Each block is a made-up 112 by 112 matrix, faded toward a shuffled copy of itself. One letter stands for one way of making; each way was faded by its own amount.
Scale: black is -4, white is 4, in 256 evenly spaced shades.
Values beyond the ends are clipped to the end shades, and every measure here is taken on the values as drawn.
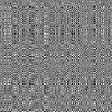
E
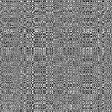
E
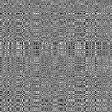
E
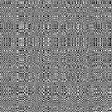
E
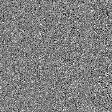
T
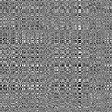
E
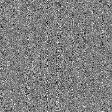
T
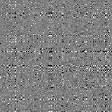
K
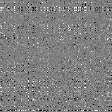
K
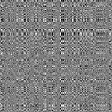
E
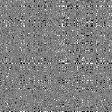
K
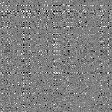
K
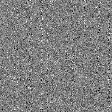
T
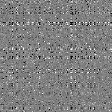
K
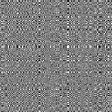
E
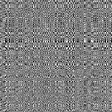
E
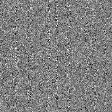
T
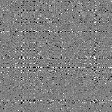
K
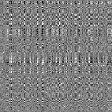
E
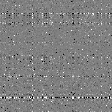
K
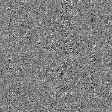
T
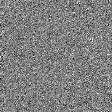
T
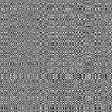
E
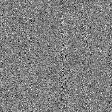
T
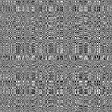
E
